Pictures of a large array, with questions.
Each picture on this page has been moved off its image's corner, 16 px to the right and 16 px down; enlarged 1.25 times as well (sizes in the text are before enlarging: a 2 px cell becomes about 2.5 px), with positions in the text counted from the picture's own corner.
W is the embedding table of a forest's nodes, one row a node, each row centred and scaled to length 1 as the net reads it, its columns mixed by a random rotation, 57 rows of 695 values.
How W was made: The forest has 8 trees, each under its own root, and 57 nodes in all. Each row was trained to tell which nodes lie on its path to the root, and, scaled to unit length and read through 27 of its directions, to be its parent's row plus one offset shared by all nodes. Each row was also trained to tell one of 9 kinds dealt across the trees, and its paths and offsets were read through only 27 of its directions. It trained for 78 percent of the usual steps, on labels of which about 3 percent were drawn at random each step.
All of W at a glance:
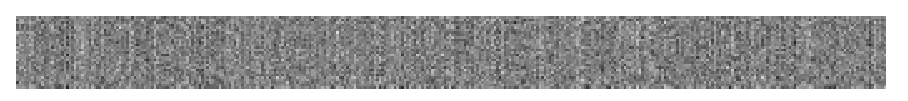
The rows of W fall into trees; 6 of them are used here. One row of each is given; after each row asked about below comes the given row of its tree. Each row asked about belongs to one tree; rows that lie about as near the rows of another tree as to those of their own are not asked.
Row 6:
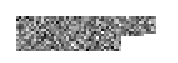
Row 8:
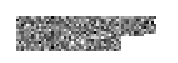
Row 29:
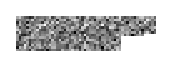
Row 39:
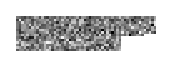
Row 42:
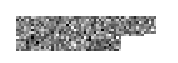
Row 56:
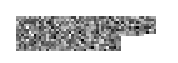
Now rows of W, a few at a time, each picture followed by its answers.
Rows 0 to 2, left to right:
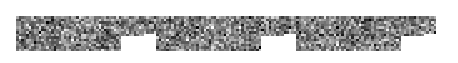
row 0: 8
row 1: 42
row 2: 39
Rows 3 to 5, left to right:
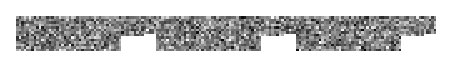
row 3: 8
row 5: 56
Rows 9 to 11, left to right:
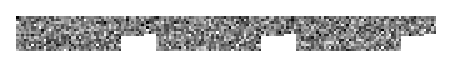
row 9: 8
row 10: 56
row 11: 39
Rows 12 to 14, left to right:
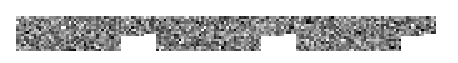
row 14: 29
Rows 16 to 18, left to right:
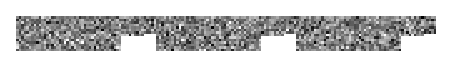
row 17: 8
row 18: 56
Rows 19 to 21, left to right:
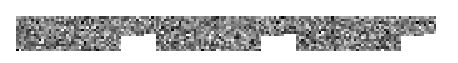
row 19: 56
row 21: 8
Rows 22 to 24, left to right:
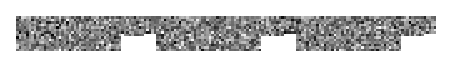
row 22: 56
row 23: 56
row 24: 42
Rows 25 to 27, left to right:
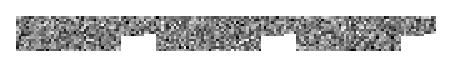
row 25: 29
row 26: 39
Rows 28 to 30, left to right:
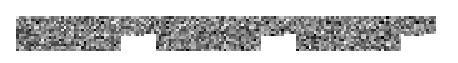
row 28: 56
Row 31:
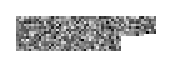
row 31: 56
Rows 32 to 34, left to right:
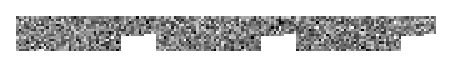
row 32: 42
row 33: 8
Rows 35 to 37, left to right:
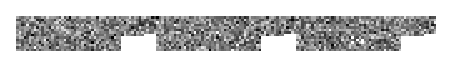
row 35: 8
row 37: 8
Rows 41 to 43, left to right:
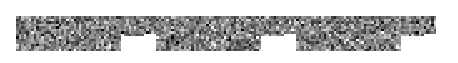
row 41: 56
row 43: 56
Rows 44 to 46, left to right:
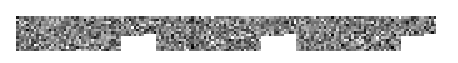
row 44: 39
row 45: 8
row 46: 29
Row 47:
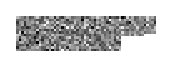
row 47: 42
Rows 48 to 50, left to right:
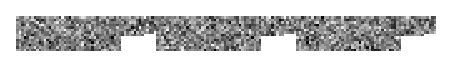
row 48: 8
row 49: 6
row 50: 42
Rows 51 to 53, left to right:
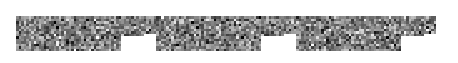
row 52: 6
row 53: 8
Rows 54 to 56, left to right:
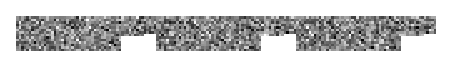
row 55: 56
